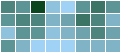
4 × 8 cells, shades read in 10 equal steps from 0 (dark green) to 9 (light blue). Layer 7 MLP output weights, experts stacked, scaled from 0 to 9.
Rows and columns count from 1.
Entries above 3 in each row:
6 7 8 8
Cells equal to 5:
7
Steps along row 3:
down same up down down down up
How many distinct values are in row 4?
3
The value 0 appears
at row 1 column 3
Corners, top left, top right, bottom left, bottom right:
4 5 5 7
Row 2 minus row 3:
-3 -1 -1 -1 -1 -3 0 1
